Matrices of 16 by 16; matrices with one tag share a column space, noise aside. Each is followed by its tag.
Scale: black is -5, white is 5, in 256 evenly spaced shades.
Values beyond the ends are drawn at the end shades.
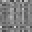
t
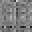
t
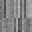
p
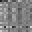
t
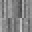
p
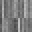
p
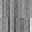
p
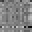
t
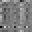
t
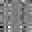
t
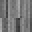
p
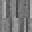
p
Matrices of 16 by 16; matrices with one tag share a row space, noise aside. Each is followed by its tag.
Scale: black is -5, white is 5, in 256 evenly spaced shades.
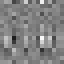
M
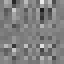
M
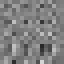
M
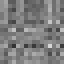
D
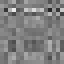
D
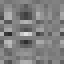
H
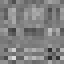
D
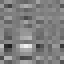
H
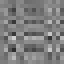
D
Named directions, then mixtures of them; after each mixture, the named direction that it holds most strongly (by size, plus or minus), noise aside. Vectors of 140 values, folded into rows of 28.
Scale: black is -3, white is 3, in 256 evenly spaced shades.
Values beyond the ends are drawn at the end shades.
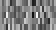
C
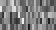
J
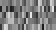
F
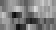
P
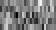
F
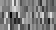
J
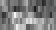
P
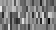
J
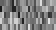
J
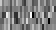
F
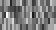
C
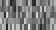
C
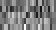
F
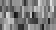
F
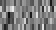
F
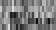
P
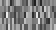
C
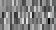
J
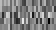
J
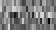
J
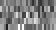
F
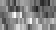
P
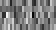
C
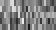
J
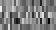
J
